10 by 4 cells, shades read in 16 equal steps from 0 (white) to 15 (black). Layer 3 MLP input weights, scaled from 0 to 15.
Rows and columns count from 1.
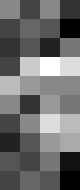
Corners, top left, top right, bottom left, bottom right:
7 12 11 15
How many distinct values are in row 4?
4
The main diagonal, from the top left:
7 9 13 2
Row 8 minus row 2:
2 1 -4 -10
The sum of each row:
37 45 43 16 24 33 24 34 43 45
